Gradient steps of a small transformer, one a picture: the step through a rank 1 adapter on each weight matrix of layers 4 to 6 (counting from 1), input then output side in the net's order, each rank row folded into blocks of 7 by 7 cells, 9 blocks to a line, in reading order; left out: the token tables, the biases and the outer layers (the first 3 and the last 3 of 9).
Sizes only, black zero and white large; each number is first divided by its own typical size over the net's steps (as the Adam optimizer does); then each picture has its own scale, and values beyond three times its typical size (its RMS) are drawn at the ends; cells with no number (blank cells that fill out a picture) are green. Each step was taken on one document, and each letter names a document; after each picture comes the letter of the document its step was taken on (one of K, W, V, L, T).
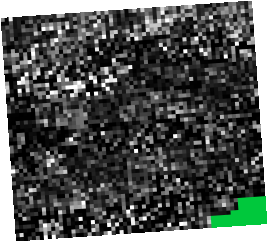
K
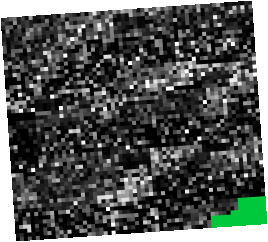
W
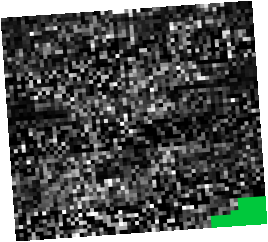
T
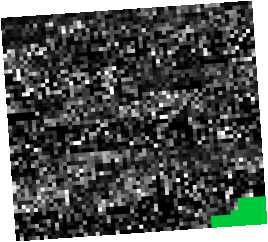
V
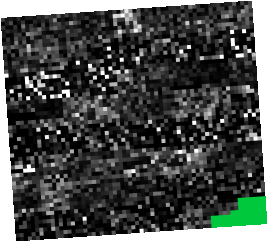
W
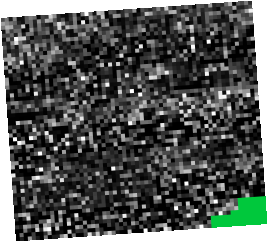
K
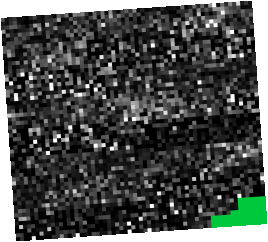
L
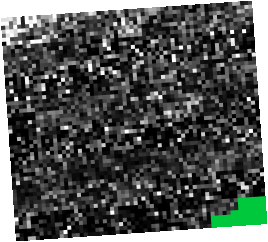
T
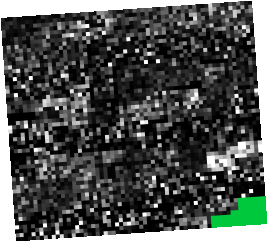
V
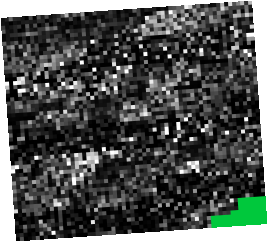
K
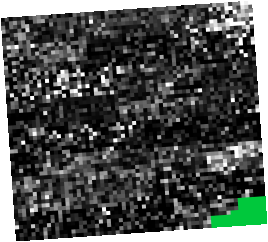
V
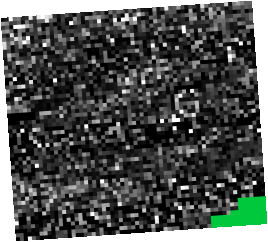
L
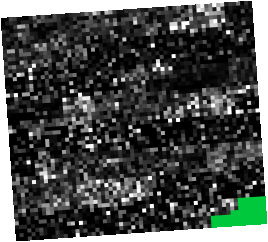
L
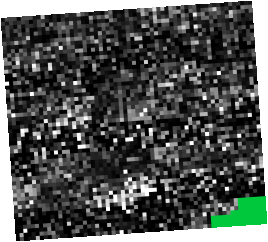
K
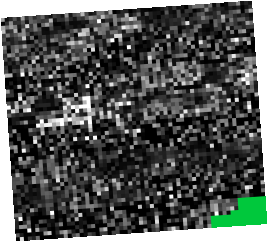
T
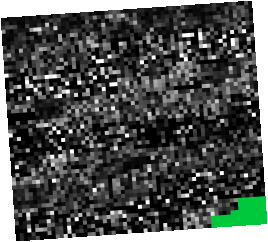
W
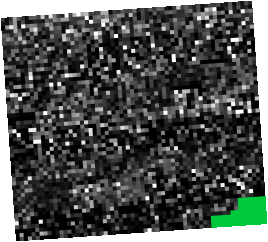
L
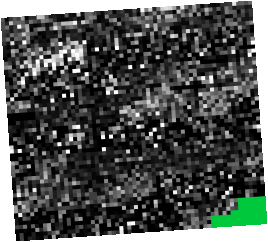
V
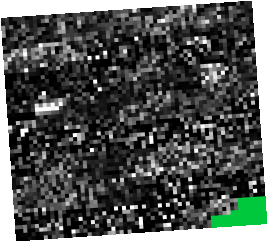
K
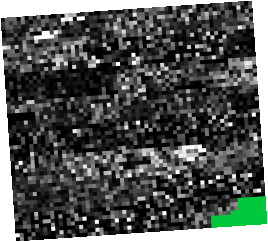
W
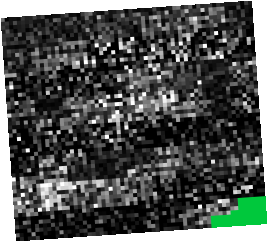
T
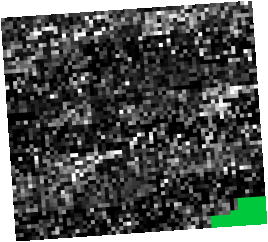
K
